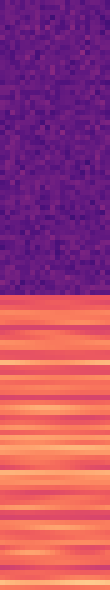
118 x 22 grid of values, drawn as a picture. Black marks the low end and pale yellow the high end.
It is made of 2 by 1 panels. Panel 1,1: low, fine-grained, faint in contrast. Panel 2,1: high, streaked across.
